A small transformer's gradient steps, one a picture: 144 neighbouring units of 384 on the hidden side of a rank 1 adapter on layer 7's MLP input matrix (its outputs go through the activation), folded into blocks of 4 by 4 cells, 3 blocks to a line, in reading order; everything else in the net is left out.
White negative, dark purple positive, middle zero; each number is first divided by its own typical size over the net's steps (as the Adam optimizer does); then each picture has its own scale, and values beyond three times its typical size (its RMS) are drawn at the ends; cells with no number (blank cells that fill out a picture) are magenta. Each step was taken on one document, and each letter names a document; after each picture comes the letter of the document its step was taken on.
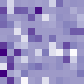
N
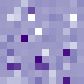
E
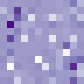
E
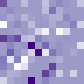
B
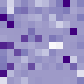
N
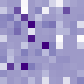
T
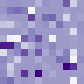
N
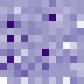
E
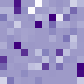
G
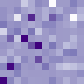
E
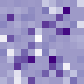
B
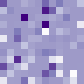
B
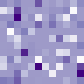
G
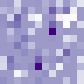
G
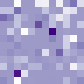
G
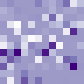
N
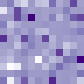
E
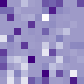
B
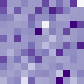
B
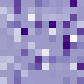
G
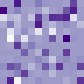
G
